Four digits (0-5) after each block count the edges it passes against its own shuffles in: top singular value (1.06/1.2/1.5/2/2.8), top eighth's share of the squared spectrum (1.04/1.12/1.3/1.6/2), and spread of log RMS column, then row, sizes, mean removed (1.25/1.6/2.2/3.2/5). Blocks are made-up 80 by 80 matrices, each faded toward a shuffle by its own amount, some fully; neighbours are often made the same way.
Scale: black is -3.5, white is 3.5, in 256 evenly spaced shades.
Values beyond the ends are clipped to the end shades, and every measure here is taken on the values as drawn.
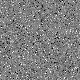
0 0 0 0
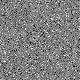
1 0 0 0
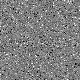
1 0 0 0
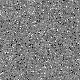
2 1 0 0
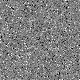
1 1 0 0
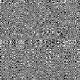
4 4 2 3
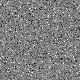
0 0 0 0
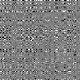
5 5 3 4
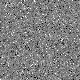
0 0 0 0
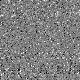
3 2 0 1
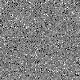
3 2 0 1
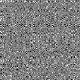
4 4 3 3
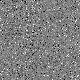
2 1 1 0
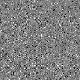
4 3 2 2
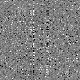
4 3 2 1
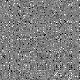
4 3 2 2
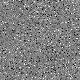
3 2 0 0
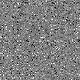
4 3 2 1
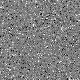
3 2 0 0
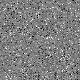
3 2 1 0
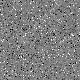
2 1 0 0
